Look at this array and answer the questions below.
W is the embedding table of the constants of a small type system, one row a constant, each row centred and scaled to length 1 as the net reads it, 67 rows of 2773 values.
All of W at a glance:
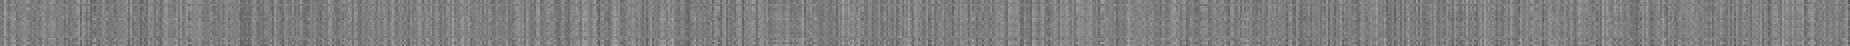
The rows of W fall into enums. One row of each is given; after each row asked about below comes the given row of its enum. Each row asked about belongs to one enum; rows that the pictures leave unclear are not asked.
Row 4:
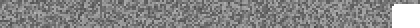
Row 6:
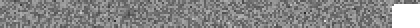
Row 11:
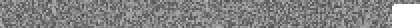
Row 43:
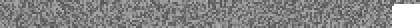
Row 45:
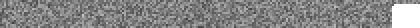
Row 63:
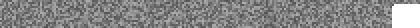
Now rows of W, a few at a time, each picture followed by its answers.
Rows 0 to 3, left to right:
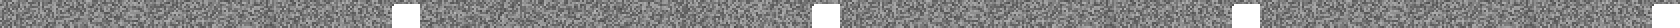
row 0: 63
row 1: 4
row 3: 63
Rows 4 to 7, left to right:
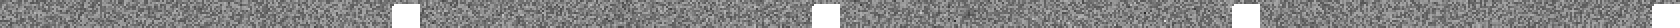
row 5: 45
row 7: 43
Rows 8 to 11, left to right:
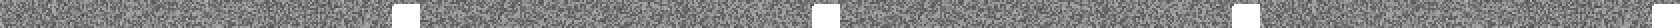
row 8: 11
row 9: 4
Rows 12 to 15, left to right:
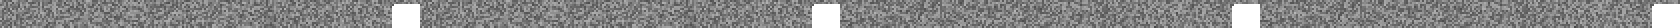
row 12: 63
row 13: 63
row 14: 4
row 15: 4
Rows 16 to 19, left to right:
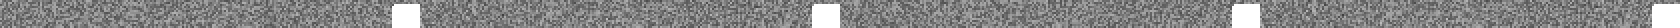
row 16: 63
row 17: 11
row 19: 11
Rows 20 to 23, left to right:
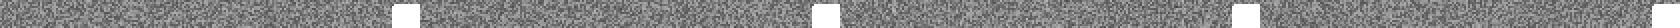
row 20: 63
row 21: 4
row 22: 11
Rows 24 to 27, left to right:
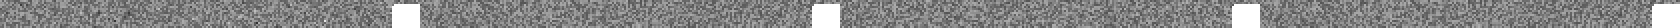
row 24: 6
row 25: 43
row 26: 63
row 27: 43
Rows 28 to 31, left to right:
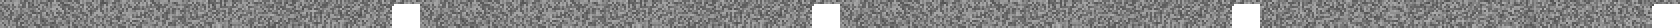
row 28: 43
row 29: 43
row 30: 43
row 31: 63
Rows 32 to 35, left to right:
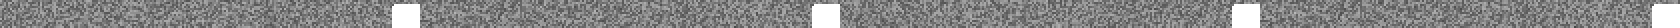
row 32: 63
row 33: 4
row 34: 43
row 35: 4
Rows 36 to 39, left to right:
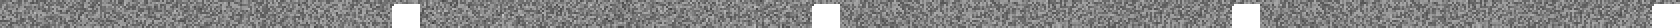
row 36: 4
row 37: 45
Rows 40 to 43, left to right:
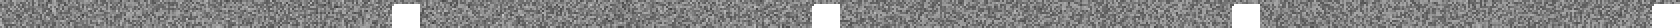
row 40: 11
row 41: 45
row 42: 4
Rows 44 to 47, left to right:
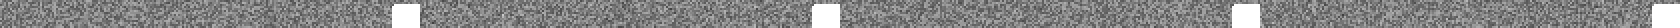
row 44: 63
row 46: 4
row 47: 11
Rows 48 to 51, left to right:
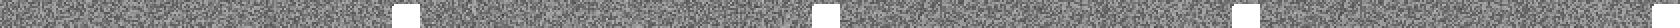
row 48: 63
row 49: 11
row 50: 4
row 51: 4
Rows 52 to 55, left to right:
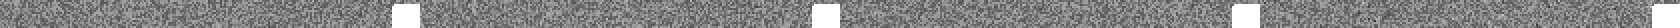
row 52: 43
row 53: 11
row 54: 4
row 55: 6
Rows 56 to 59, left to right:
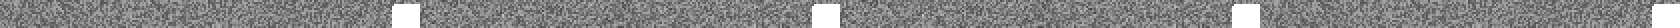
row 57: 45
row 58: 45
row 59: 43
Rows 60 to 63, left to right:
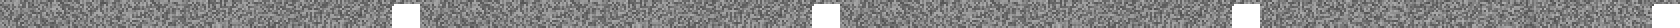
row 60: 43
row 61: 43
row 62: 43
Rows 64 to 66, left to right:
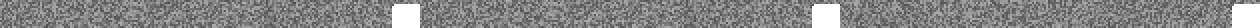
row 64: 63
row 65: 63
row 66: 43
